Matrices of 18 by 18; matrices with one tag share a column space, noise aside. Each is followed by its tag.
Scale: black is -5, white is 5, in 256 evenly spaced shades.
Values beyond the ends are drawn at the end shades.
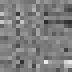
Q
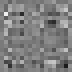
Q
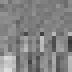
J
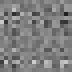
Q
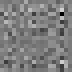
Q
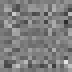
Q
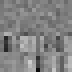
J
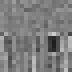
J
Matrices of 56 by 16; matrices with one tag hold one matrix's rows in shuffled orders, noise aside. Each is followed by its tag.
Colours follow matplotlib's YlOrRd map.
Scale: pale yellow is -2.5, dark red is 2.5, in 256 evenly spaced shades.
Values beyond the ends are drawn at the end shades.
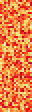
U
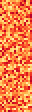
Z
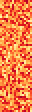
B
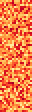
U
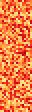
B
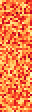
Z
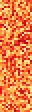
B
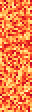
Z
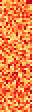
Z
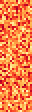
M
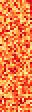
Z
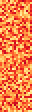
Z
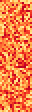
B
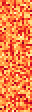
B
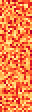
Z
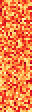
Z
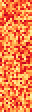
U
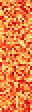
B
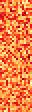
M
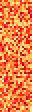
U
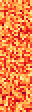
B
